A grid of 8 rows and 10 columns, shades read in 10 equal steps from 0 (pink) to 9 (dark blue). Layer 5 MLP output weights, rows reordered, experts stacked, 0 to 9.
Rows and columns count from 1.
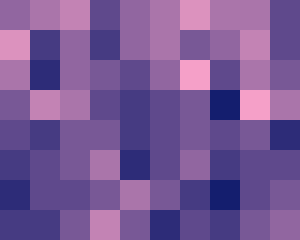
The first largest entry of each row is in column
4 2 2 8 10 5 8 6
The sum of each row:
35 43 44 46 60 58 60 56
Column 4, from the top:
6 7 5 6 5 3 5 2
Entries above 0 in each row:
10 10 9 9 10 10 10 10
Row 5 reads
6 7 5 5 7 6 5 6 5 8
